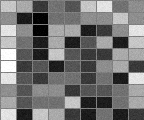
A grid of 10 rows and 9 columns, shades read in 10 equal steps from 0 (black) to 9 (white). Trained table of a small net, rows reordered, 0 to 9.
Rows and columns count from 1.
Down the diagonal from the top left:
7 1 0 6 3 2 4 4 6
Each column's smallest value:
5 1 0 1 1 1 1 1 2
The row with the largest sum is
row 1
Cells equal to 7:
8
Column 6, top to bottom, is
7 5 1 3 2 2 2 3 1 1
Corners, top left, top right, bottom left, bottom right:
7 5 8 2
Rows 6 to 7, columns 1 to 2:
9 2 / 8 3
